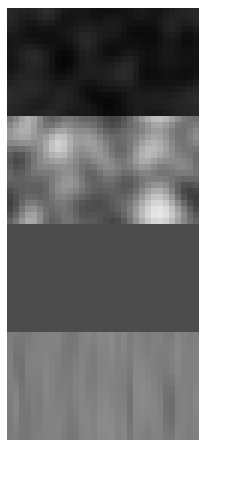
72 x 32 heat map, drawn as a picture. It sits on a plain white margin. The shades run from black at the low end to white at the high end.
It is made of 4 by 1 panels. Panel 1,1: very low, blotchy, faint in contrast. Panel 2,1: middling, blotchy, strong in contrast. Panel 3,1: low, flat. Panel 4,1: middling, streaked downward, faint in contrast.
